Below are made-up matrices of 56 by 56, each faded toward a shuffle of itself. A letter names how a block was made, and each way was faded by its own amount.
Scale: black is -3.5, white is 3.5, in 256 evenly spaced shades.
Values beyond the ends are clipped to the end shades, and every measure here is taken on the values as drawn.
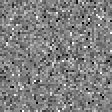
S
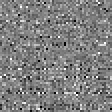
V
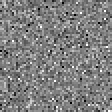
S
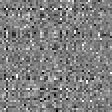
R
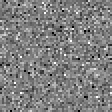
S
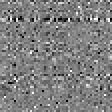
R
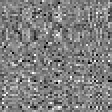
R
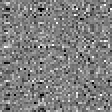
V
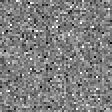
S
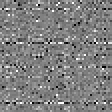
R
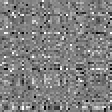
R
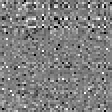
R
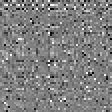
R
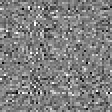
V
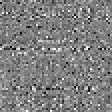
V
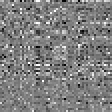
R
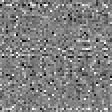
V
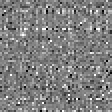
V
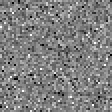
S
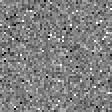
S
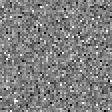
S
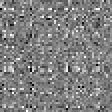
R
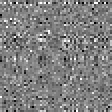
R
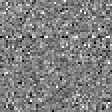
V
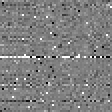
R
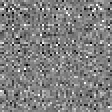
R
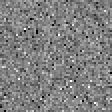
S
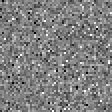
S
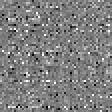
V
